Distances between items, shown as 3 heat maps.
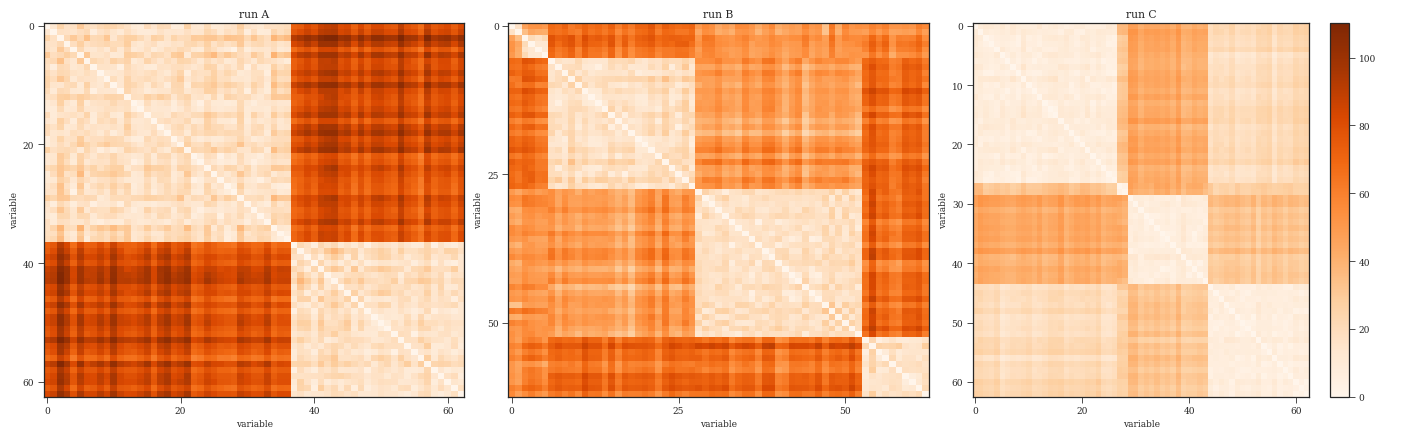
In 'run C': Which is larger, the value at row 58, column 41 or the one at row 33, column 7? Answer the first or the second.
the second
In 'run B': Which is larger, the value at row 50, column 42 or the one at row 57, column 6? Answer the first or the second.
the second
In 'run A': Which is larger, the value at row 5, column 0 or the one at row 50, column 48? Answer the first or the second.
the first
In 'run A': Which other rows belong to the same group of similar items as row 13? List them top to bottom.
0, 1, 2, 3, 4, 5, 6, 7, 8, 9, 10, 11, 12, 14, 15, 16, 17, 18, 19, 20, 21, 22, 23, 24, 25, 26, 27, 28, 29, 30, 31, 32, 33, 34, 35, 36
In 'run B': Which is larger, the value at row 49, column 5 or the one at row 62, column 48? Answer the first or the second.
the second
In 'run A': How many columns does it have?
63
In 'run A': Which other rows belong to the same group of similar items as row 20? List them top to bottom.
0, 1, 2, 3, 4, 5, 6, 7, 8, 9, 10, 11, 12, 13, 14, 15, 16, 17, 18, 19, 21, 22, 23, 24, 25, 26, 27, 28, 29, 30, 31, 32, 33, 34, 35, 36
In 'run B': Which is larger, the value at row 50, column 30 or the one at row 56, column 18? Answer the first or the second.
the second
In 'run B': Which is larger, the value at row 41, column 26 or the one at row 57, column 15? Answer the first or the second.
the second
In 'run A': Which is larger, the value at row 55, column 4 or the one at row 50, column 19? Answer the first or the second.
the second
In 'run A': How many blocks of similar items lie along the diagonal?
2
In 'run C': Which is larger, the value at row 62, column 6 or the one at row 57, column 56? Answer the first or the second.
the first
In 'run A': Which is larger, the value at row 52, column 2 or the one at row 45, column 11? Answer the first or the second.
the first
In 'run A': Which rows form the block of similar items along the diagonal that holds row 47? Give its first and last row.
37 to 62
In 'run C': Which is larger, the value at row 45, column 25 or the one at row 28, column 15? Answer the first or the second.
the second
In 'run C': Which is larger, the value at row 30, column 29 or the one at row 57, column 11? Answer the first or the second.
the second
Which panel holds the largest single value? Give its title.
run A
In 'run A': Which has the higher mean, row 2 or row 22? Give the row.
2
